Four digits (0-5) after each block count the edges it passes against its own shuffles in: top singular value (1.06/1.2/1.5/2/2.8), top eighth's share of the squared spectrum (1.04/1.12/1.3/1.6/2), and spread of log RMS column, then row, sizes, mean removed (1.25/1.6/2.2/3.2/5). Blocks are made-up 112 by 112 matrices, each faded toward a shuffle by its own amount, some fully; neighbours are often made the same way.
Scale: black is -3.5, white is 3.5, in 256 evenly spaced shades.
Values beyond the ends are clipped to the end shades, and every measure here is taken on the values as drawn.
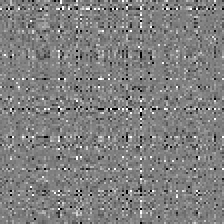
5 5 3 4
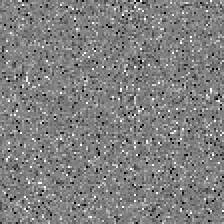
2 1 1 0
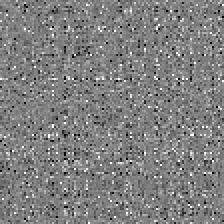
4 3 3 2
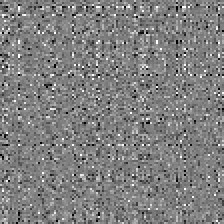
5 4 3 3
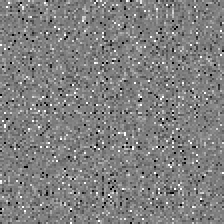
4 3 1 1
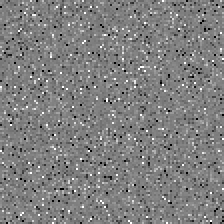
0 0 0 0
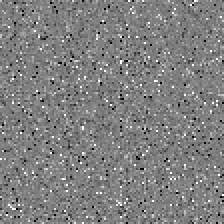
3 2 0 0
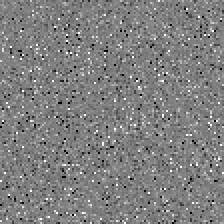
2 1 0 0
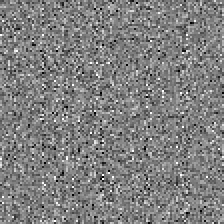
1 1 3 0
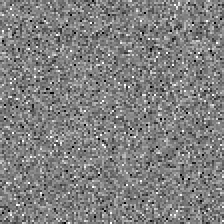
0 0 0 0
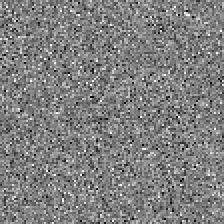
0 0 1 0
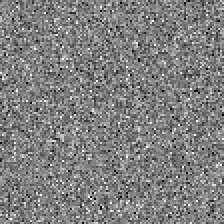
0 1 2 0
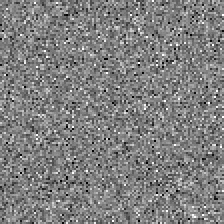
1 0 1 0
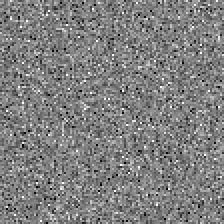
0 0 0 0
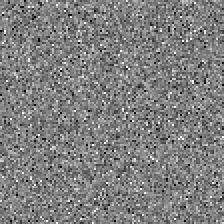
0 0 0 0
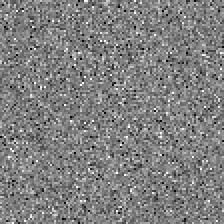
0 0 0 0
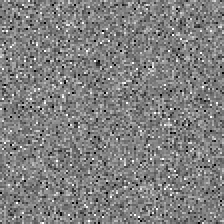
0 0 0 0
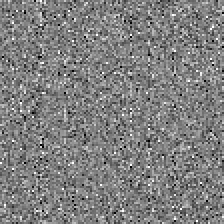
1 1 3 0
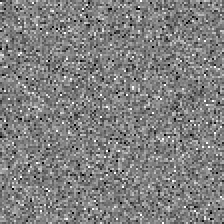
0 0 0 0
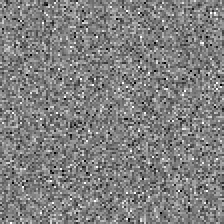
0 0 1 0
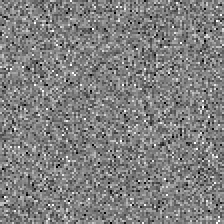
0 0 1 0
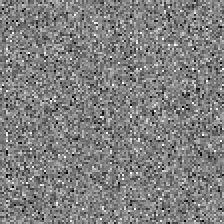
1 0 2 0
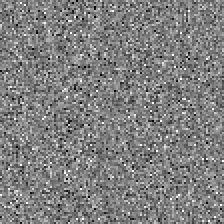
0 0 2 0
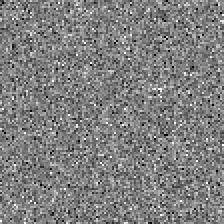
0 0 2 0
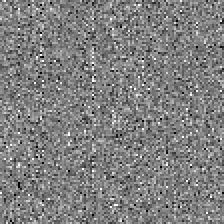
1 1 3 0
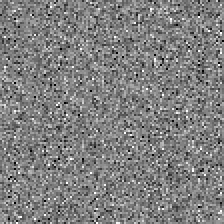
0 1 2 0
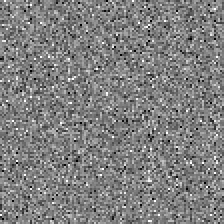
0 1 2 0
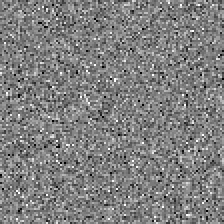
0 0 1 0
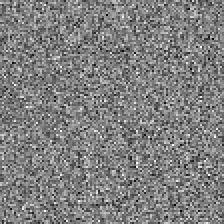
3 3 1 1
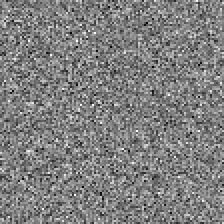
2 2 0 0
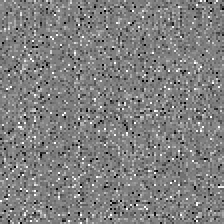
4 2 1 1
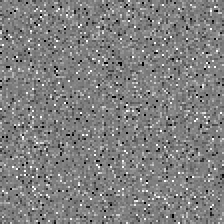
3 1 0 0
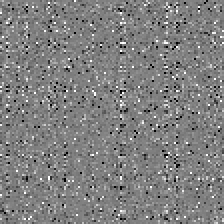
4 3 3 2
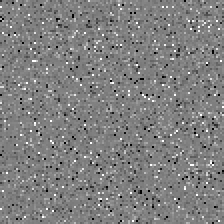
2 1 0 0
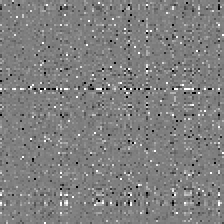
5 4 2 2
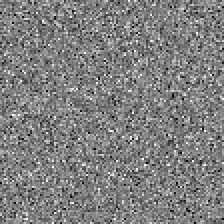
3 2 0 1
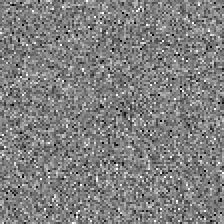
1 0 0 0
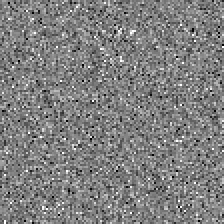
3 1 0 0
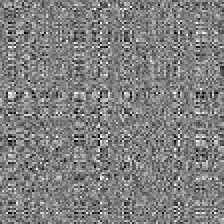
5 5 4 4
